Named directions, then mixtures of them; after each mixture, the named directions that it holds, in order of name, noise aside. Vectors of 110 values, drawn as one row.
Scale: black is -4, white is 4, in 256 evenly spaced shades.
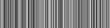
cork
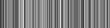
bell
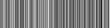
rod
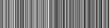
rod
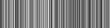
bell, rod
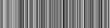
bell, cork, rod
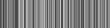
bell, cork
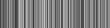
bell, cork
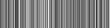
bell, cork, rod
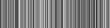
bell, cork, rod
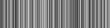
bell, rod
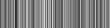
bell, cork, rod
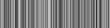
cork, rod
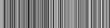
bell, cork, rod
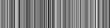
bell, cork, rod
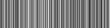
bell, rod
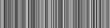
cork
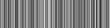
cork, rod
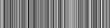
bell, cork, rod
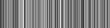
bell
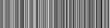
rod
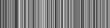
bell, cork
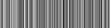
bell, cork, rod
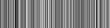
bell, cork, rod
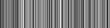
bell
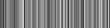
bell, rod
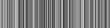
bell, cork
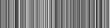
bell, cork, rod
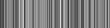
bell
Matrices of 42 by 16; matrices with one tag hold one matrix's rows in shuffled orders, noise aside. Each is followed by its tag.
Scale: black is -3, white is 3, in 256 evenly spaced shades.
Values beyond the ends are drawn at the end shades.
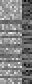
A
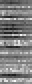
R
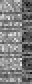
A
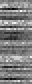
R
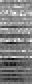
R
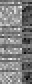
A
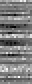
R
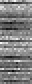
R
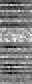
R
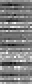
R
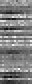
R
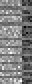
A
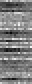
R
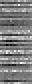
R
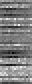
R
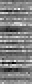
R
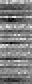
R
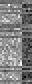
A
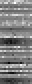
R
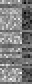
A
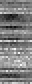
R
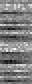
R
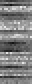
R
